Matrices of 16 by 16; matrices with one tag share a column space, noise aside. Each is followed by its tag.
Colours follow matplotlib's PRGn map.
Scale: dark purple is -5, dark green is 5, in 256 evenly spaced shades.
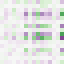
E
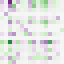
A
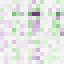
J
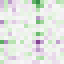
A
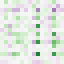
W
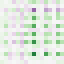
W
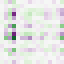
E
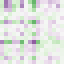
A
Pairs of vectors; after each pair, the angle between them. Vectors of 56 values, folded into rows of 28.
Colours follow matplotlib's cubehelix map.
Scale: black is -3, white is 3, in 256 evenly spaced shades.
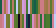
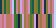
partly aligned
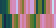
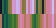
nearly parallel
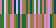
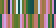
partly aligned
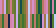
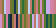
orthogonal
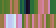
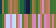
nearly parallel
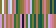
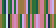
partly opposed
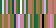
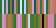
nearly parallel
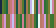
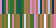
orthogonal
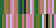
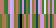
partly aligned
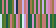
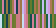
nearly parallel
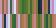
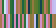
partly aligned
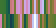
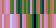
nearly opposite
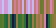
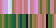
nearly parallel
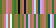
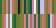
nearly parallel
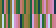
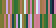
partly opposed
